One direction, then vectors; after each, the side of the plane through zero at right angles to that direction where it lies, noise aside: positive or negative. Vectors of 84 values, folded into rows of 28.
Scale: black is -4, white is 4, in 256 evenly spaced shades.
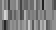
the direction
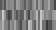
positive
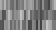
negative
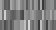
positive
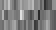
negative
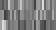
negative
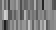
positive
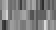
positive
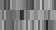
positive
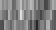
negative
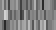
positive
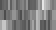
negative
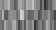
negative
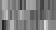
positive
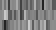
positive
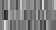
negative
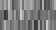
negative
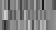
positive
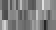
negative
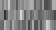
negative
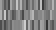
positive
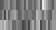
negative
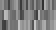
positive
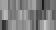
positive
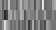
negative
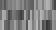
positive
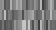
positive
